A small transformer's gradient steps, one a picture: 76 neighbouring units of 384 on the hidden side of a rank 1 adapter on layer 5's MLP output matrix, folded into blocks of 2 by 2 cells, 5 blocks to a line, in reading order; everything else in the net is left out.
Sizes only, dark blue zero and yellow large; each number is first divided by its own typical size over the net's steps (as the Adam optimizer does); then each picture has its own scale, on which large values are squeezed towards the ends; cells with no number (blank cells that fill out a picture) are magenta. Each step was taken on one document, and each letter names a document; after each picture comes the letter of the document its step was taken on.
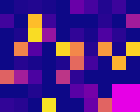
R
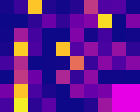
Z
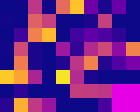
R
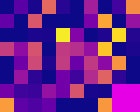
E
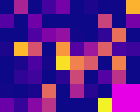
E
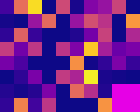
Z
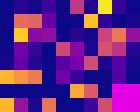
R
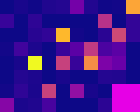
E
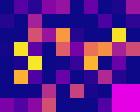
E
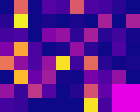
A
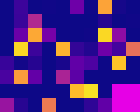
R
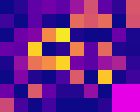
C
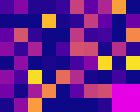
Z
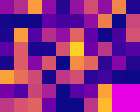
Z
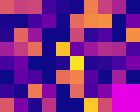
Z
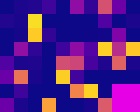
R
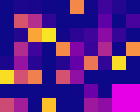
R
